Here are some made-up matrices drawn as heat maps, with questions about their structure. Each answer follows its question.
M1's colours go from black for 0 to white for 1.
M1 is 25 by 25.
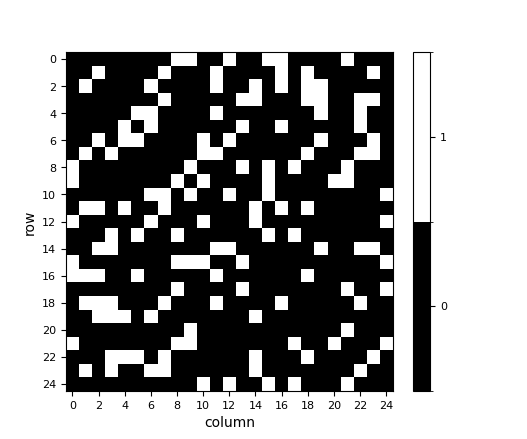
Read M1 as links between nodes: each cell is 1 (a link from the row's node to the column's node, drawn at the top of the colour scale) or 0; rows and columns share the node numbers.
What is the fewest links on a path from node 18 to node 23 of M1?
2
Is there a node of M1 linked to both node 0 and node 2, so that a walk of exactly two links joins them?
yes
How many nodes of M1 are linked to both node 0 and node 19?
0
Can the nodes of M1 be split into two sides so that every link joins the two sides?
no
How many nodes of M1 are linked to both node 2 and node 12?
2
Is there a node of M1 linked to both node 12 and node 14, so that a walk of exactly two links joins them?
no
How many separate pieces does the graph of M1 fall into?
1
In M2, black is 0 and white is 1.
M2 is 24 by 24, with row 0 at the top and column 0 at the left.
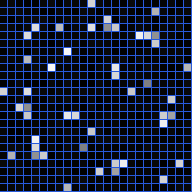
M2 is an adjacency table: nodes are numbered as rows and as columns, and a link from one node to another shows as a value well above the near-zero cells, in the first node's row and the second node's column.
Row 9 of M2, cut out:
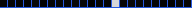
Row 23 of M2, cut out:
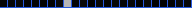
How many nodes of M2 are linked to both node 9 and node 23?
0
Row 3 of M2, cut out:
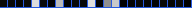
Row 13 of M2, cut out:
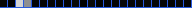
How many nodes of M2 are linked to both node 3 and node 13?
0
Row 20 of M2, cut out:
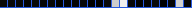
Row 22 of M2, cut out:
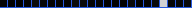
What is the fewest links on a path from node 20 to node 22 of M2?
1
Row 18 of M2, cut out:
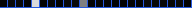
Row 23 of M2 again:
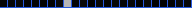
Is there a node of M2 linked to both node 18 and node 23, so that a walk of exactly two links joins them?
no
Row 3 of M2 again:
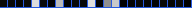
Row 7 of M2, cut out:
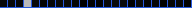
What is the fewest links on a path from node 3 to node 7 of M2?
1
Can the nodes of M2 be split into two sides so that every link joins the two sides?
yes
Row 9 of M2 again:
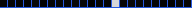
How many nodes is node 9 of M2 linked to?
1
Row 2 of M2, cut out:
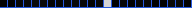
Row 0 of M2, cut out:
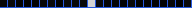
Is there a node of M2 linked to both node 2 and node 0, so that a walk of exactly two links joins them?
no
